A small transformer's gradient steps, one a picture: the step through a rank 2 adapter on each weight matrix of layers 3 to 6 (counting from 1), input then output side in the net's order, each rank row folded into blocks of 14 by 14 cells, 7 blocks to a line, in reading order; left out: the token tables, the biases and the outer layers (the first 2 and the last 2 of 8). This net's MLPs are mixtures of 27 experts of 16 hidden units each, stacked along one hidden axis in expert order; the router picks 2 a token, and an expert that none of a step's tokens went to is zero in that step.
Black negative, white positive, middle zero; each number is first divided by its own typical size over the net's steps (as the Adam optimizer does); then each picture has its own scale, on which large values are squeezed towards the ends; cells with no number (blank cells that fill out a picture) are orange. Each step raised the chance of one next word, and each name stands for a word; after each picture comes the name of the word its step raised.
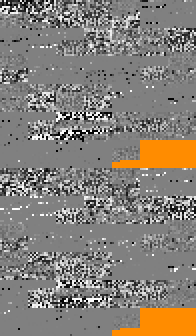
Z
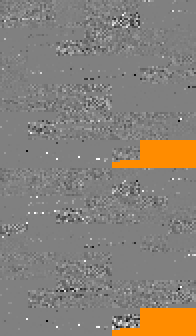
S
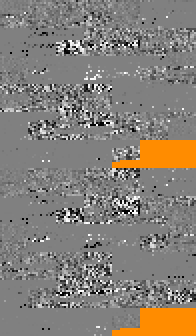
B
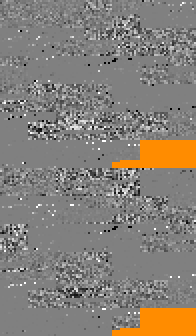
S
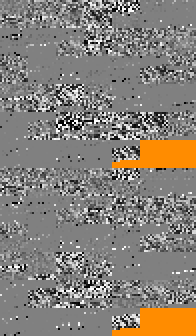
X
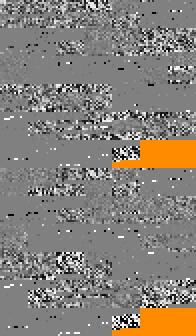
X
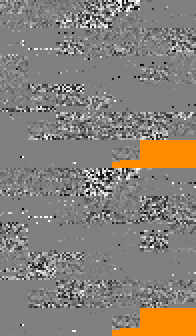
S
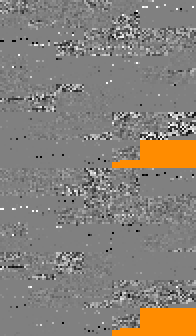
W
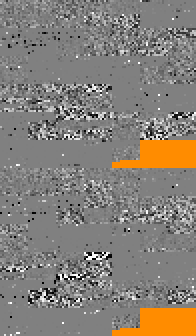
B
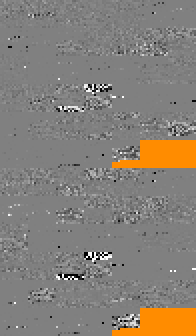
W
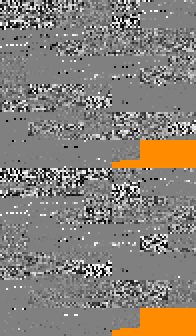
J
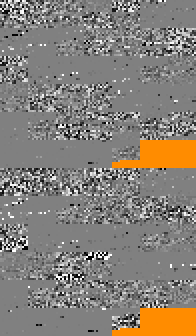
W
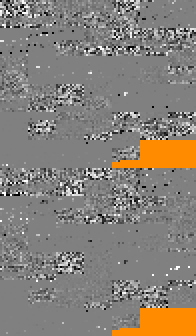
W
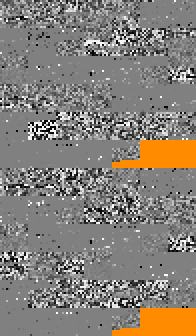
J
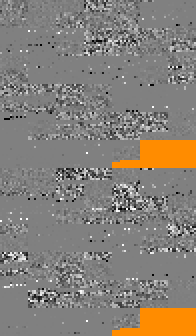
S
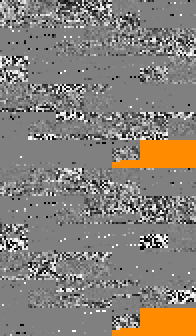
X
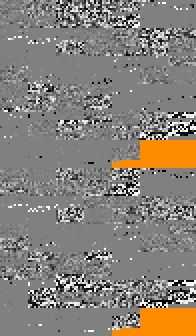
J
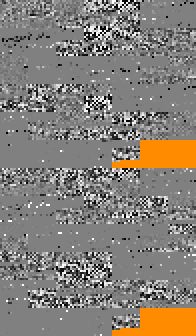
S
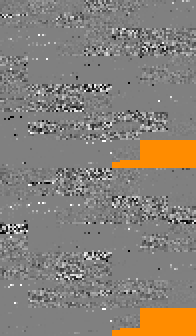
S
